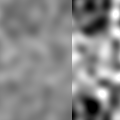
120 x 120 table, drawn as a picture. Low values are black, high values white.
The ninth with the highest average is the middle right. There are no lone odd cells. The left part is calmer, up to a seam about 60% of the way across. On average the colour sits 50% of the way up the scale.
